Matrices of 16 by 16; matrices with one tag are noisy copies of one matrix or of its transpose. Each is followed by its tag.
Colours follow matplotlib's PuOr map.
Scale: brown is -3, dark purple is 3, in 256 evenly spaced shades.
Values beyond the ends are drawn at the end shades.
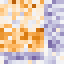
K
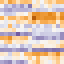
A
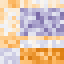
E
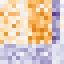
K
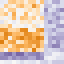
K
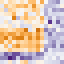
K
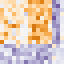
K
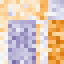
E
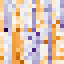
A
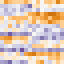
A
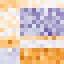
E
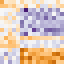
E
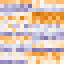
A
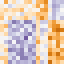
E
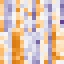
A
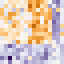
K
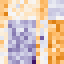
E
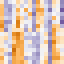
A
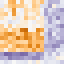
K
